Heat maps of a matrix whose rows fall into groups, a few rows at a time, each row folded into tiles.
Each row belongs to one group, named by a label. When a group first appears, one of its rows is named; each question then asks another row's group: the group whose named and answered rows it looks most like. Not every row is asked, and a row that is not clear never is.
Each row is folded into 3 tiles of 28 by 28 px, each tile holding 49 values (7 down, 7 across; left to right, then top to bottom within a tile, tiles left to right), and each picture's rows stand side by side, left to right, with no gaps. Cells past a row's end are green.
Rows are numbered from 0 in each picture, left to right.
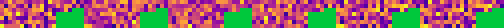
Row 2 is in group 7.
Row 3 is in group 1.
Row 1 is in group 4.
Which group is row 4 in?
4
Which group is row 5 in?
4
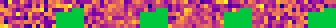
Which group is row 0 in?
4
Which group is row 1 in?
1
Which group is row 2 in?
7
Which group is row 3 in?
1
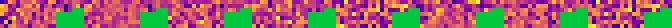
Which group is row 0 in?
1
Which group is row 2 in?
7
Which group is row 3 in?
1
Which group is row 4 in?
4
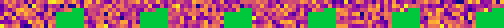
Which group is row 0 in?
7
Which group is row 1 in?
7
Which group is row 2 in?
1
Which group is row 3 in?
7
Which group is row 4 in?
4
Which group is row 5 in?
7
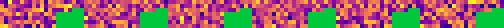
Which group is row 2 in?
1
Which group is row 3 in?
7
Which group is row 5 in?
7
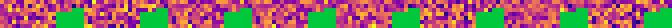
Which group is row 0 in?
1
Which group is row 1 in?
4
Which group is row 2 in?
7
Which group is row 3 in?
7
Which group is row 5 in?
4
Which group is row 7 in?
7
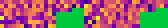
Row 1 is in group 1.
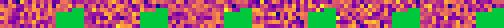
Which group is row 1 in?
1
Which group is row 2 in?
1
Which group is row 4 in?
7
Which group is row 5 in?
1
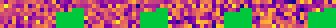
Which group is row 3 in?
7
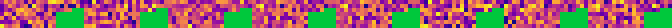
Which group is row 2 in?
7
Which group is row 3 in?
1
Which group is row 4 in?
1
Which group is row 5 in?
4
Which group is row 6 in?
1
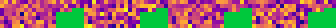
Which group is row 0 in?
7
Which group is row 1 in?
4
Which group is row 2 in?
7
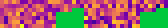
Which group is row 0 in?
7
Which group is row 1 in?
4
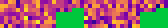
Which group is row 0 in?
1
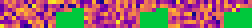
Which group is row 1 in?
4
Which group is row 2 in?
4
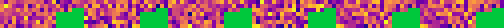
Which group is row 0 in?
1
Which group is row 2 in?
7
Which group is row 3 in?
4
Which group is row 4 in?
4
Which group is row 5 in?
4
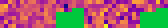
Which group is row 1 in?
7
